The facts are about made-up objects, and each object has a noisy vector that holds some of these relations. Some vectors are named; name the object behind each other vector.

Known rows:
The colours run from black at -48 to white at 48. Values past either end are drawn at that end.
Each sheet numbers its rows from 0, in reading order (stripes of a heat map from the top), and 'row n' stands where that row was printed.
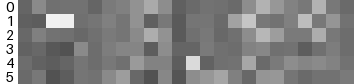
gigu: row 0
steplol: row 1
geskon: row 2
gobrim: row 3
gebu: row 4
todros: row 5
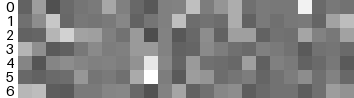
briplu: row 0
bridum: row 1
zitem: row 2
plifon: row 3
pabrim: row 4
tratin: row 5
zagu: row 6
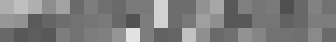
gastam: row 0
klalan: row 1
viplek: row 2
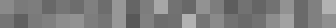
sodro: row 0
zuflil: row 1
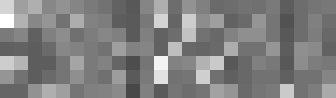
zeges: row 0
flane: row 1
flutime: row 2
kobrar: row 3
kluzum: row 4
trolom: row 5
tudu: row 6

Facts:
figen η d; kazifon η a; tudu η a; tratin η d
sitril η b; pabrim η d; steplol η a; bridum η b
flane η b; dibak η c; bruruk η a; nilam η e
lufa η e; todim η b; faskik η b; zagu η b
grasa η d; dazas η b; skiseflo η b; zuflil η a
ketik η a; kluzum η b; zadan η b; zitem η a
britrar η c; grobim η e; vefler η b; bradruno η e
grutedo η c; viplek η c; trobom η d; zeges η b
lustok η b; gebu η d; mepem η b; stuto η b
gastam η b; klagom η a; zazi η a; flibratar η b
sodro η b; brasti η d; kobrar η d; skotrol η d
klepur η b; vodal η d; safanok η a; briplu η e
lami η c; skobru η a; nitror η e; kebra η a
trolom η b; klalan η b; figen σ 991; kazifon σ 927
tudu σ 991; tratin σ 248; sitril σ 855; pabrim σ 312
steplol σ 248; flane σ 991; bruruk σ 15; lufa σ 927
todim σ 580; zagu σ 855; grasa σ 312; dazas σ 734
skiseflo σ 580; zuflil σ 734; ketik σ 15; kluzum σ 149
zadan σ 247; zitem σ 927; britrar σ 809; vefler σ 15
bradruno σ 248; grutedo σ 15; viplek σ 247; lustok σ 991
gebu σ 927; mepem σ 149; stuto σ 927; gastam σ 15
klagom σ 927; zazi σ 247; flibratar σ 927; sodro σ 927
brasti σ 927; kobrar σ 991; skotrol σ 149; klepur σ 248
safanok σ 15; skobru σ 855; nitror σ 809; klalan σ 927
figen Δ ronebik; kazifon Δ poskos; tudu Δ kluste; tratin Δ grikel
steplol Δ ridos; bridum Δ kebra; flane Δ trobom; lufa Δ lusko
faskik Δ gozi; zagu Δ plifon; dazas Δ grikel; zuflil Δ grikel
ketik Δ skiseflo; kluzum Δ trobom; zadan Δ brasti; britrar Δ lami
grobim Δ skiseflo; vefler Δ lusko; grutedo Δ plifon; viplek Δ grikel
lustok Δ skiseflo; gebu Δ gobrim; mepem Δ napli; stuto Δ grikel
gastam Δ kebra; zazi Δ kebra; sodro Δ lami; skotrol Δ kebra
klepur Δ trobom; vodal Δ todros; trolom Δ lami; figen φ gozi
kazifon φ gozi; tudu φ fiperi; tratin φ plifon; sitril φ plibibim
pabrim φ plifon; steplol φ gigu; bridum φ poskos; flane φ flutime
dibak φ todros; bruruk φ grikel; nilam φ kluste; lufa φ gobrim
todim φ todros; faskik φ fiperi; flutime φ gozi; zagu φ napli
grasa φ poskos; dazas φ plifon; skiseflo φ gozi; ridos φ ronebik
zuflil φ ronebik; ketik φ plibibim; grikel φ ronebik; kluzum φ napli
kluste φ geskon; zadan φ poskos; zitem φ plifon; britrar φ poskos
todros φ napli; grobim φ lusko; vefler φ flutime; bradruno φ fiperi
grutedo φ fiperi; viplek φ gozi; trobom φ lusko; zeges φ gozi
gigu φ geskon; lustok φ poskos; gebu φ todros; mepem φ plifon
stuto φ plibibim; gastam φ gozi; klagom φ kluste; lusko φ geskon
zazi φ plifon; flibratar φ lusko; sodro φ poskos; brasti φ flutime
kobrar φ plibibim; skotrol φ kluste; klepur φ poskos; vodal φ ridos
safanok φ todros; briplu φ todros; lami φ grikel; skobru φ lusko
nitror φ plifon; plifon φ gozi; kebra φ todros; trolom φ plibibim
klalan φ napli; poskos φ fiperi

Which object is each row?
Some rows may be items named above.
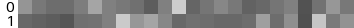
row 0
sitril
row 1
grutedo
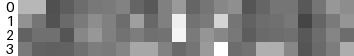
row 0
zagu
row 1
trolom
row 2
stuto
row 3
lami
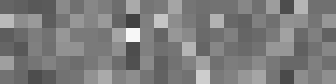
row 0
vodal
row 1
klepur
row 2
tratin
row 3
zuflil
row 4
gozi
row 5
dibak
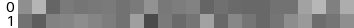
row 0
lustok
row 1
zuflil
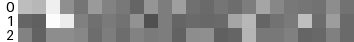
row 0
flibratar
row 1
steplol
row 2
brasti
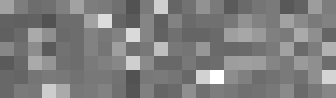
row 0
sitril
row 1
poskos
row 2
kluste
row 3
sodro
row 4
kluste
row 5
kebra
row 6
kazifon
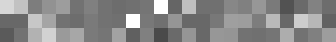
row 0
vefler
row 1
skotrol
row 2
zitem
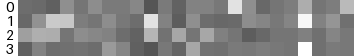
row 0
safanok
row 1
nilam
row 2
dazas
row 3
bradruno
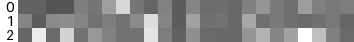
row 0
poskos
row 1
pabrim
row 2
grobim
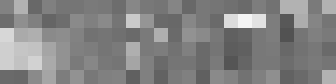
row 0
lustok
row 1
lusko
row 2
zeges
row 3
mepem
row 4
mepem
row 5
bruruk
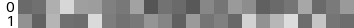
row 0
zitem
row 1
trobom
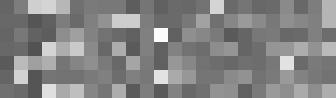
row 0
zazi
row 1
britrar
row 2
stuto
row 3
ketik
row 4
nitror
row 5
lufa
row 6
ketik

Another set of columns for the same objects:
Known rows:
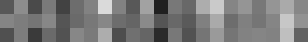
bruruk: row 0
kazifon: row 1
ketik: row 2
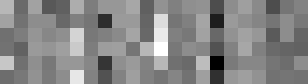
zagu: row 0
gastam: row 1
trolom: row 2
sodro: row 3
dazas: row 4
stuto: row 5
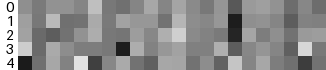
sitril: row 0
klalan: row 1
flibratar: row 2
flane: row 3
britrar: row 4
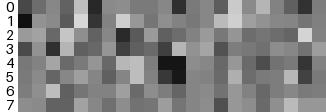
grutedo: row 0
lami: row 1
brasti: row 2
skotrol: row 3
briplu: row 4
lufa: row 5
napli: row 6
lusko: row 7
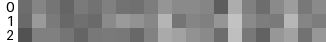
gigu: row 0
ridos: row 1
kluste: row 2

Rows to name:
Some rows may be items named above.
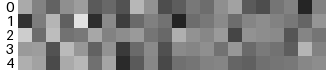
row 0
nitror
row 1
viplek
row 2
kluzum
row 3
figen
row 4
tratin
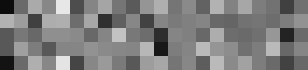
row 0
britrar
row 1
tratin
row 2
bradruno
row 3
grikel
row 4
britrar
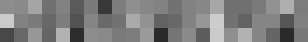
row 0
flutime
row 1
plifon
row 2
grutedo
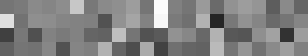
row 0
trolom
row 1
mepem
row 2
nilam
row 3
tudu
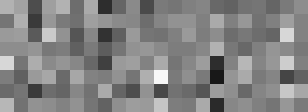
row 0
tratin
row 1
vodal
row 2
brasti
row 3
gozi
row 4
vefler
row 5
bridum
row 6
skobru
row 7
zeges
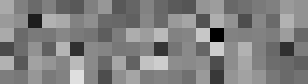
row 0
zitem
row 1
trobom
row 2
skiseflo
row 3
grutedo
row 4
klepur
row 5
stuto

